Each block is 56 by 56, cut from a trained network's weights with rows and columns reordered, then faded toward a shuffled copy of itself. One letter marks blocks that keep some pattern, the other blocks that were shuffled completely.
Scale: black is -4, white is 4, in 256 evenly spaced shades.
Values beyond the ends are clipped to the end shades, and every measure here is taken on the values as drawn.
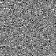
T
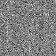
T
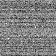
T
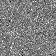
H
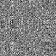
T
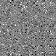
T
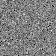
H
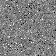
H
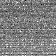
T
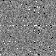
T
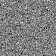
H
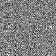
T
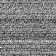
T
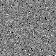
H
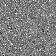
H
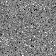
H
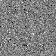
T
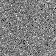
H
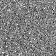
H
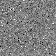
H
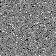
H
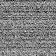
T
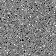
H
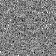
T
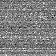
T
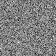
H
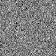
T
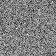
H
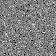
H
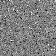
H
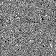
T
